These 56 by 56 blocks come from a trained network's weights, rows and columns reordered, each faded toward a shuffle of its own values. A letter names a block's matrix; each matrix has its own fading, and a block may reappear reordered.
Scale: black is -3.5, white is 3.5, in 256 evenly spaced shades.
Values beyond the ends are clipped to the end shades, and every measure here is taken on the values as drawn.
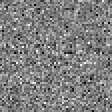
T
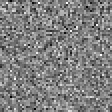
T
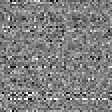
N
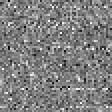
T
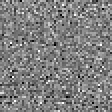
T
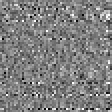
N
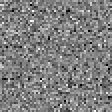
T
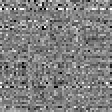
N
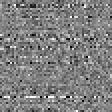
N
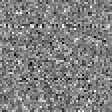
T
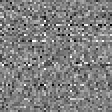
N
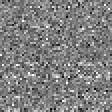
T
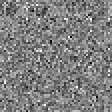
T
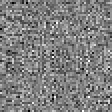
N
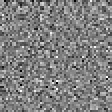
N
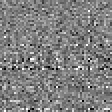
N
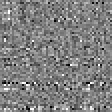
N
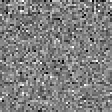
T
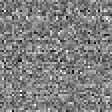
N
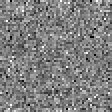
T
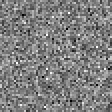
T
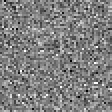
T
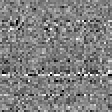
N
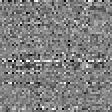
N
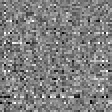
N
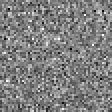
T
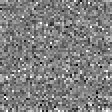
T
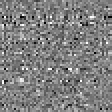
N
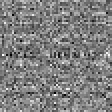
N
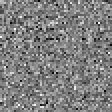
T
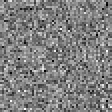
N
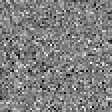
T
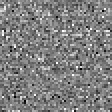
T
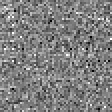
T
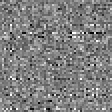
N
